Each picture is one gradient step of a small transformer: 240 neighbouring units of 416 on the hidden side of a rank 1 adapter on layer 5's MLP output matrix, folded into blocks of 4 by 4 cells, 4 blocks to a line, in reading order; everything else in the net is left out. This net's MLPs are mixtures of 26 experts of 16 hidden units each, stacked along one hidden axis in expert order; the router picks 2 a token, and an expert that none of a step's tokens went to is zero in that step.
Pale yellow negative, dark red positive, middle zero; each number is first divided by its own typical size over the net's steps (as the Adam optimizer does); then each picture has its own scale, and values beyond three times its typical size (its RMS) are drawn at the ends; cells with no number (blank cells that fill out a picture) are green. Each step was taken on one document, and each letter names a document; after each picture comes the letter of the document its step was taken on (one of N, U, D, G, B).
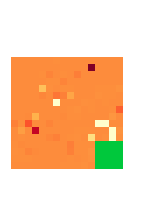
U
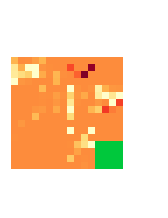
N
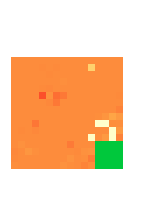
U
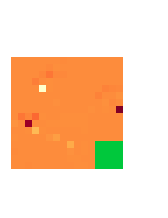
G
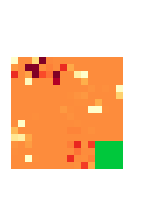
N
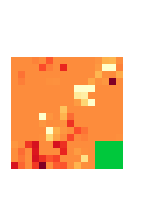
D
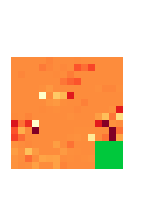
U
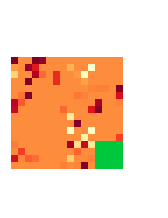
N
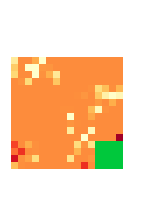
N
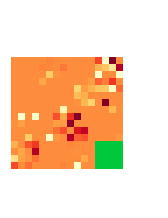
D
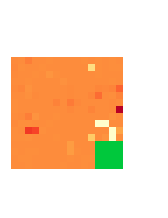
G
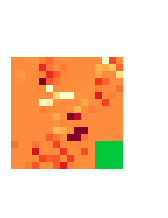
D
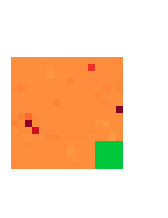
G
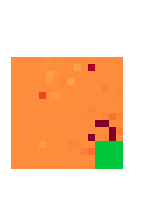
U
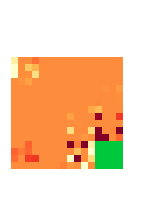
N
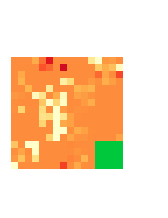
D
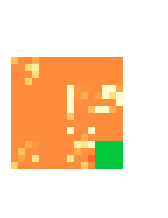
N
